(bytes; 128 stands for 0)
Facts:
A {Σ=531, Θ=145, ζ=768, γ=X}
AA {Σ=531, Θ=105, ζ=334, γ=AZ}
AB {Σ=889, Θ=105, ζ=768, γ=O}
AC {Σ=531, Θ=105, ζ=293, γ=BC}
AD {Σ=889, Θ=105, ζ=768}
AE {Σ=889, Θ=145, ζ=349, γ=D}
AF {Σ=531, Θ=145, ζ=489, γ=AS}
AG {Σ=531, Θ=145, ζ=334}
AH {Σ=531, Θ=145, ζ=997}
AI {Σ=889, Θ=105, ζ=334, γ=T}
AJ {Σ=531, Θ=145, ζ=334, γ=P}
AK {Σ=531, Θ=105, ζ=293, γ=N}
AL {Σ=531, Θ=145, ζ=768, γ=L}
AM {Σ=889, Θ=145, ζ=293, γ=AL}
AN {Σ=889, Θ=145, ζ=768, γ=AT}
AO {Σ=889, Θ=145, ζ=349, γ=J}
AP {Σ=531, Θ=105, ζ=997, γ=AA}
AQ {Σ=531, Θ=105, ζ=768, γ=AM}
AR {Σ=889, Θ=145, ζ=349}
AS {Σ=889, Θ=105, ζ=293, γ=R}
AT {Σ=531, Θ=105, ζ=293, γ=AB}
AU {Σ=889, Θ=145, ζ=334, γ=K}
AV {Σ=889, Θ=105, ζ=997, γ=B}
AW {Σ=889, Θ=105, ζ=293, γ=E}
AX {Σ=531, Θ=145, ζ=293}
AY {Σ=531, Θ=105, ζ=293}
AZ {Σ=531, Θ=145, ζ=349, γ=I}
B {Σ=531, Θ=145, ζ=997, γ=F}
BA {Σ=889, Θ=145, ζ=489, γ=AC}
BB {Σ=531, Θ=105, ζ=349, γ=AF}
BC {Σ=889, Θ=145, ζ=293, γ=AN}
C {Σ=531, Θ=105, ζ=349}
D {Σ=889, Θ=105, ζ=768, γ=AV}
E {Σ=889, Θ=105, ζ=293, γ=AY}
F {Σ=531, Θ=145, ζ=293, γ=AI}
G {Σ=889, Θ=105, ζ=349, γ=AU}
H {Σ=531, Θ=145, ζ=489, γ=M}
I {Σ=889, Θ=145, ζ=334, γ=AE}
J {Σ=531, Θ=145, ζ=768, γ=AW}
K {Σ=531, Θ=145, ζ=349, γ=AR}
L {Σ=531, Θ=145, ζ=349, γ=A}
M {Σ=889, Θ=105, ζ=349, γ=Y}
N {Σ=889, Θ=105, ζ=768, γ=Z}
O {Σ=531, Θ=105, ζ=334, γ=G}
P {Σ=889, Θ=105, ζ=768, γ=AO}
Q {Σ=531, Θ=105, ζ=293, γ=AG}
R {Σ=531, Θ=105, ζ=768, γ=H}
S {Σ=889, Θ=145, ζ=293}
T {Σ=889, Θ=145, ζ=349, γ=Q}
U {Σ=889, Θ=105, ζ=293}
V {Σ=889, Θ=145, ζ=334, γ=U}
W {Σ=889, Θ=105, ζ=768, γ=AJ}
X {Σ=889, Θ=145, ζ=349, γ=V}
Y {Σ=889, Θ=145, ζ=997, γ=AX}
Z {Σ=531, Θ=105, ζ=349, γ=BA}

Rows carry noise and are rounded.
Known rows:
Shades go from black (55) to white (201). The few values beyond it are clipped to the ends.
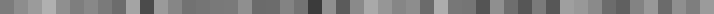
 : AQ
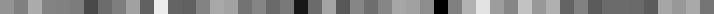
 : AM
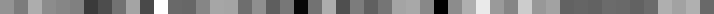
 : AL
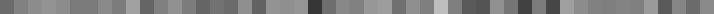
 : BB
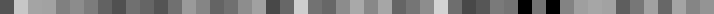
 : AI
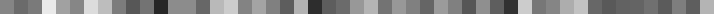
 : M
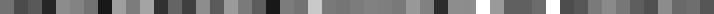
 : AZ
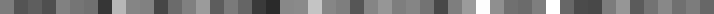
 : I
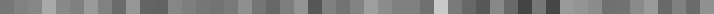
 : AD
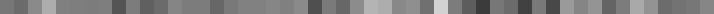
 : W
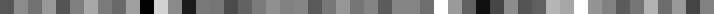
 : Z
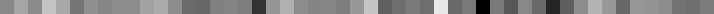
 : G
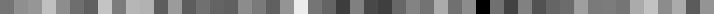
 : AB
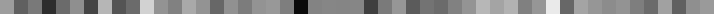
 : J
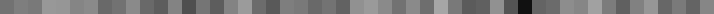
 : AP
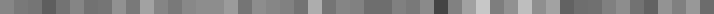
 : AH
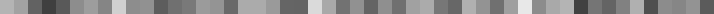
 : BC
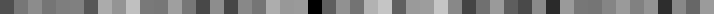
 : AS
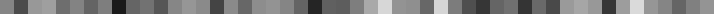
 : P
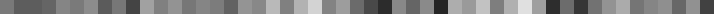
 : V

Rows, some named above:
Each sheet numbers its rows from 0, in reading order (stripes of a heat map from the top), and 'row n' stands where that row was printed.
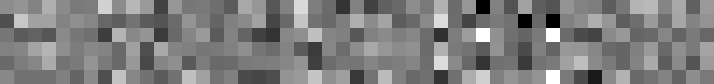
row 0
AT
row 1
AI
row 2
I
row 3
AQ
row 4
AK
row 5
AE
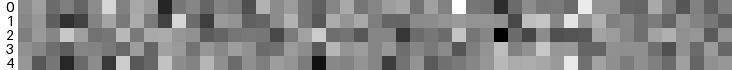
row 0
AC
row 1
BA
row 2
O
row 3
AR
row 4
J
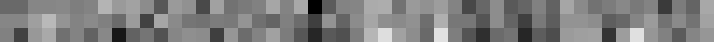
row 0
R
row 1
AQ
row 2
P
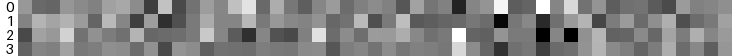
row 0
Y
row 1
AV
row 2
Q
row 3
AK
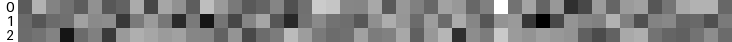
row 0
T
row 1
AA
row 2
AF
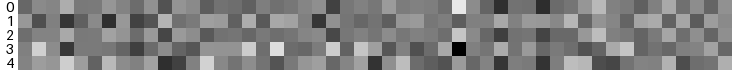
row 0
AK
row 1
AO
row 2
AK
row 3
F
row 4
D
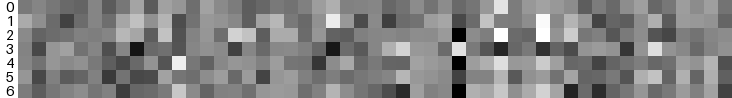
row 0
AG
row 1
AN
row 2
H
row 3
P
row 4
L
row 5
AJ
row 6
A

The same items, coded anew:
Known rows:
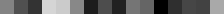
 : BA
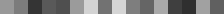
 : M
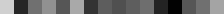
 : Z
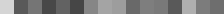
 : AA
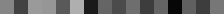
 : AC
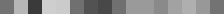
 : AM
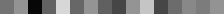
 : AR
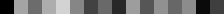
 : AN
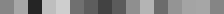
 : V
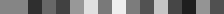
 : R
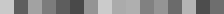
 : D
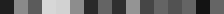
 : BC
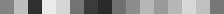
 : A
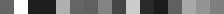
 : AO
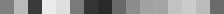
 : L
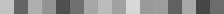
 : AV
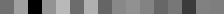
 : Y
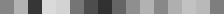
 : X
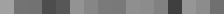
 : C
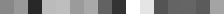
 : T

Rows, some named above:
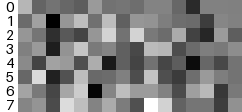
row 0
AK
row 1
Y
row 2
M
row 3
AG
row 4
AC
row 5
AJ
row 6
AE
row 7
F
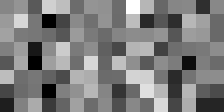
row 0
B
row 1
P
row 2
AQ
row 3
AG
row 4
H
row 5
Q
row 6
O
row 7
AT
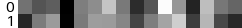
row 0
G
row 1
AB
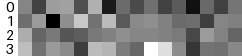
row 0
AC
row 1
Y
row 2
AP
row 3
AI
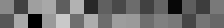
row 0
AC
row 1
AF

